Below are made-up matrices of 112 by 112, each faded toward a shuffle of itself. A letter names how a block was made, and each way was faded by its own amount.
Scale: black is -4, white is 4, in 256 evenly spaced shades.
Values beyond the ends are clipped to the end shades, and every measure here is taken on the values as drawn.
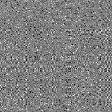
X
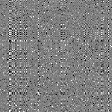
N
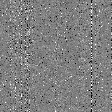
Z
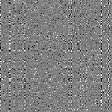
N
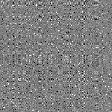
X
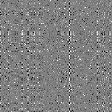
N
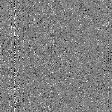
Z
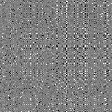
N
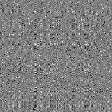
X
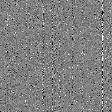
Z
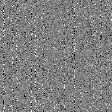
Z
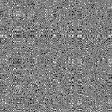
X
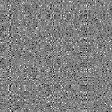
X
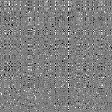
N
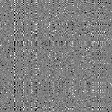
N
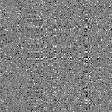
X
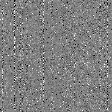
Z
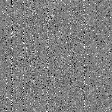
Z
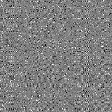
X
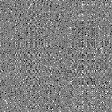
X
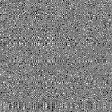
X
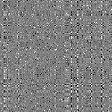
N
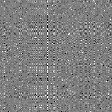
N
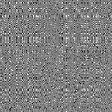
N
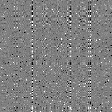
N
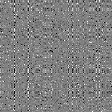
N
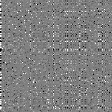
N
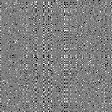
N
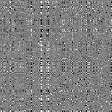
N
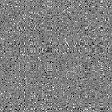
X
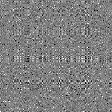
X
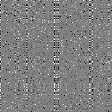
N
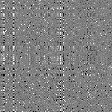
N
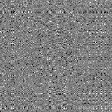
X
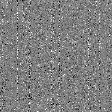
Z
